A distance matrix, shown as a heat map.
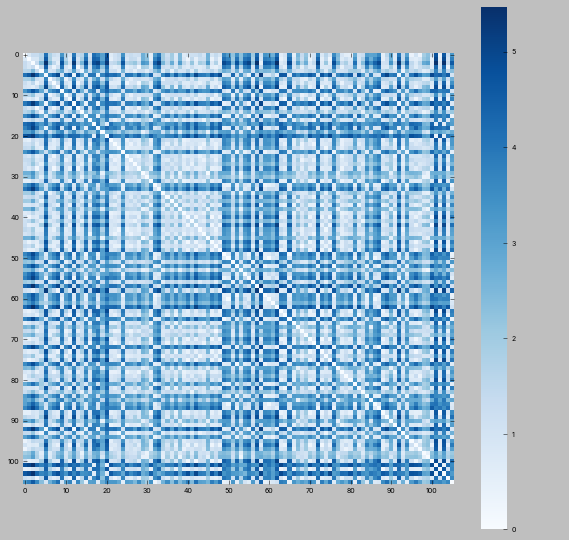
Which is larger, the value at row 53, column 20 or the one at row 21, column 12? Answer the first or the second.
the second
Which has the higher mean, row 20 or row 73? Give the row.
20
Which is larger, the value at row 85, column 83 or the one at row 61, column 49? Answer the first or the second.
the first
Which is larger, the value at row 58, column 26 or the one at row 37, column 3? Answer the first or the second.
the first
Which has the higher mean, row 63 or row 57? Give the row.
57
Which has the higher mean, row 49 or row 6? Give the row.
49
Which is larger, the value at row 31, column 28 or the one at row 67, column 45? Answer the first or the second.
the second
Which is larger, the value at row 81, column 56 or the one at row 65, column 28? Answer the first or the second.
the second
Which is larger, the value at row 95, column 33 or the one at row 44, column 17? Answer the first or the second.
the first
